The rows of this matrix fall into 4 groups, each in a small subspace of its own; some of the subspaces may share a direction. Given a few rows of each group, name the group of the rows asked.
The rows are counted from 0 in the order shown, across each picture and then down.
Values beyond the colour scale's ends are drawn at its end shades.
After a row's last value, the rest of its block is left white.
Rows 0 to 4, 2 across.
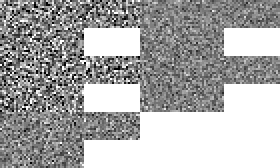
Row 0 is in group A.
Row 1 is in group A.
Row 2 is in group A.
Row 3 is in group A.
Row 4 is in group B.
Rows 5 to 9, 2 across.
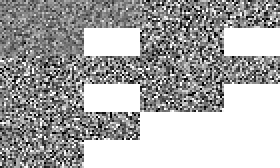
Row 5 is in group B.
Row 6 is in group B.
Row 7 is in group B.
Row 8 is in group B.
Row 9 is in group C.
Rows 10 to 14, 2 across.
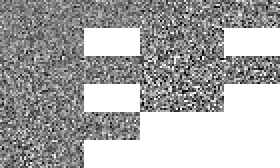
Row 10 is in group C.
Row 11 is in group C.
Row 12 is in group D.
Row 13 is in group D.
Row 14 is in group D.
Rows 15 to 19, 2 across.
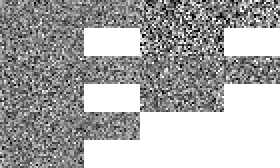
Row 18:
D
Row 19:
D
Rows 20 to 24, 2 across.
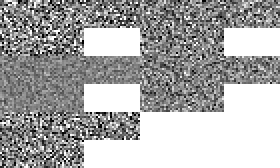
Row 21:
D
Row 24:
C
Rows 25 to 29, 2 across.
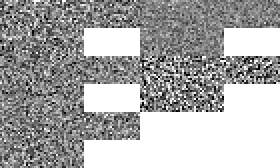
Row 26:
A
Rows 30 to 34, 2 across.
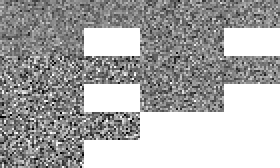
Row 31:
D
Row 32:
D
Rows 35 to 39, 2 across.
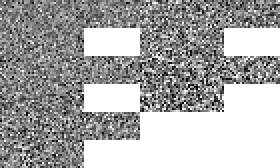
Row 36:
A
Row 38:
A
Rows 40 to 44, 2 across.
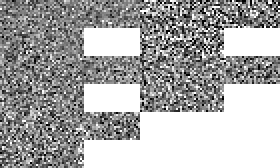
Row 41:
C
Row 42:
D
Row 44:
D
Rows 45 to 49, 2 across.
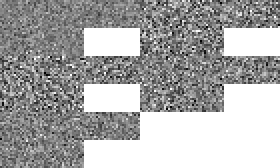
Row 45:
C
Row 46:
B
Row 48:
C
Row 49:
C
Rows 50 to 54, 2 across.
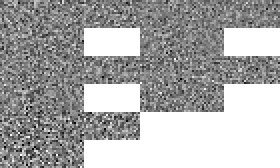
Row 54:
A
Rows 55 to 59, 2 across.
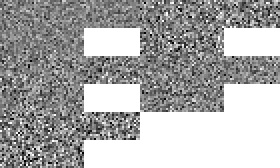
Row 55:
A
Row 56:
D
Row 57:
B
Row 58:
C
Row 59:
D
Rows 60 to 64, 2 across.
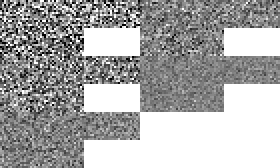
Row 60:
B
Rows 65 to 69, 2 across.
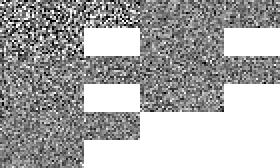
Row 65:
B
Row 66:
B
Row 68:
B
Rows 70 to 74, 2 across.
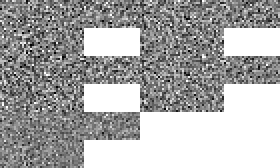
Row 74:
B
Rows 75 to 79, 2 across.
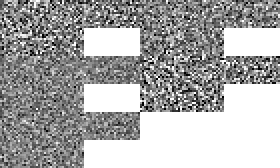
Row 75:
D
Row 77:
D
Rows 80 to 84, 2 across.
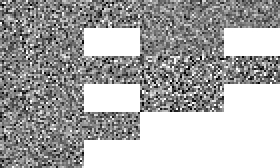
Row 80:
B
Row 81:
C
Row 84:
B
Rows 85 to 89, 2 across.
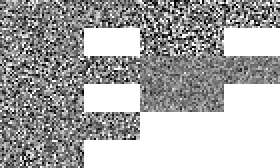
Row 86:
D
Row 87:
A
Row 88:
B
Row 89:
D
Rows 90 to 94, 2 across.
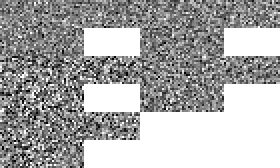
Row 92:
A
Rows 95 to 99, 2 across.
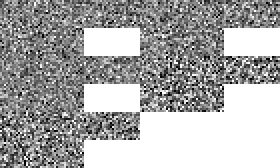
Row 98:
D
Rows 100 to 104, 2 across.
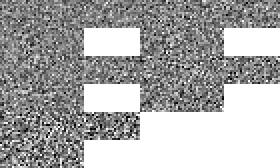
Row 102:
D
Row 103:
B
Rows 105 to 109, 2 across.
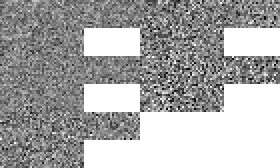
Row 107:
A
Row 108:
B
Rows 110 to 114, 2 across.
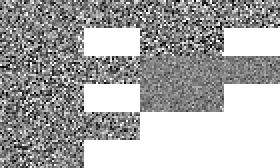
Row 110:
D
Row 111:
B
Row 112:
C
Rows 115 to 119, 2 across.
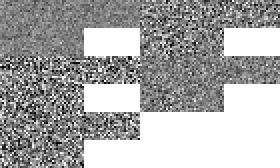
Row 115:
A
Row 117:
C
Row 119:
B
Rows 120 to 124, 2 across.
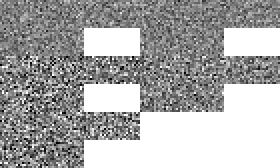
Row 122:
C
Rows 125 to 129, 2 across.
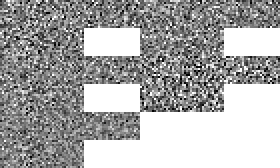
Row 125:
B
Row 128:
B
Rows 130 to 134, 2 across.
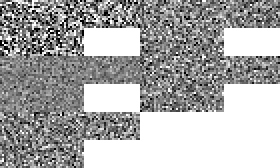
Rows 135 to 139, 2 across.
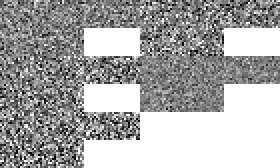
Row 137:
D
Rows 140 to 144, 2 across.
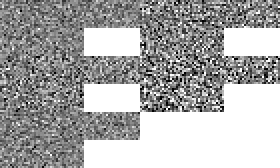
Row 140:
A
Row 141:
C
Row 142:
B
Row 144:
A
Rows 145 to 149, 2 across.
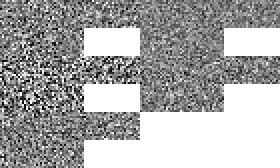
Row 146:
A
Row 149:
C
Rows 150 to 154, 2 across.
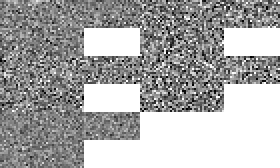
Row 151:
C
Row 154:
D
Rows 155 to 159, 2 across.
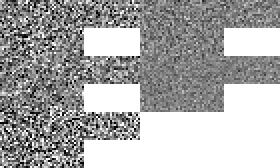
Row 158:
C
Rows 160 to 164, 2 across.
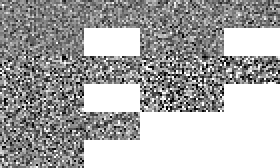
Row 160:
B
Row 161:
C
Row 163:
A
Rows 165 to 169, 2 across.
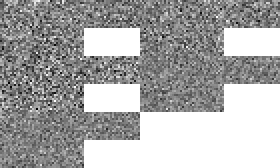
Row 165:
A
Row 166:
D
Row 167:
D
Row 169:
B
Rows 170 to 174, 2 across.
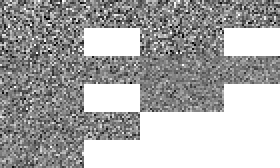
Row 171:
C
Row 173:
A
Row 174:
B
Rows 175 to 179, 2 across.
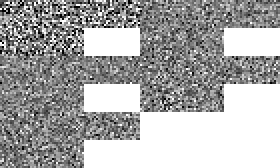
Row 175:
C
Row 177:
C
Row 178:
D
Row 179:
D
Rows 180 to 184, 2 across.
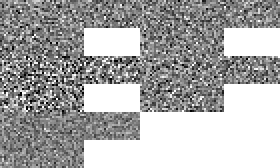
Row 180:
A
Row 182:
D
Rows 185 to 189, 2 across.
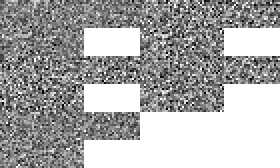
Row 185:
A
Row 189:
B
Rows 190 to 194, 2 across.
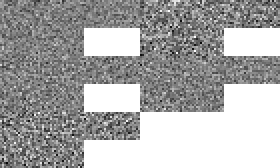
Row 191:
A
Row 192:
C
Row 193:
B
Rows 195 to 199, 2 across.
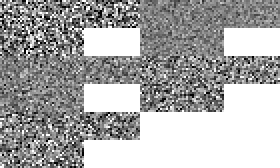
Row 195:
C
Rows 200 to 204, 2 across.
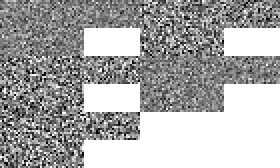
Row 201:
A
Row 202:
B
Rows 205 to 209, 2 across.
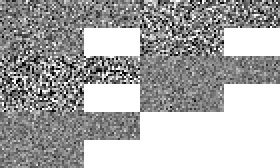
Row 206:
C
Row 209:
B
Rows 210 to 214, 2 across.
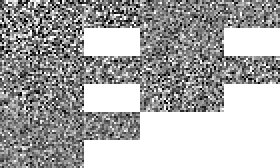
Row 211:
B
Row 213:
B
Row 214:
D
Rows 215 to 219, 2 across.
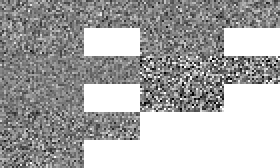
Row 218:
B
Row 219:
A
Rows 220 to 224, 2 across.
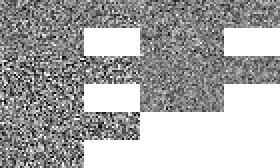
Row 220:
B
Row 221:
A
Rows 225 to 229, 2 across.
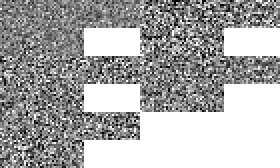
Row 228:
A
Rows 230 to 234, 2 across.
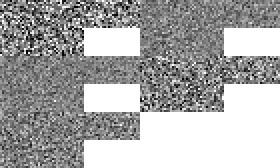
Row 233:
A
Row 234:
D
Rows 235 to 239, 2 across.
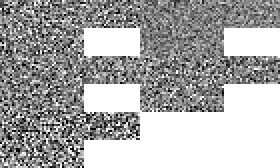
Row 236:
D
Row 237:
A
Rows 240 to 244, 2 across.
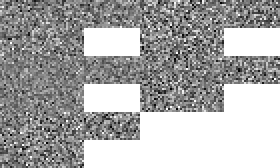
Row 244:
D
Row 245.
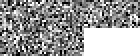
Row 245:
B
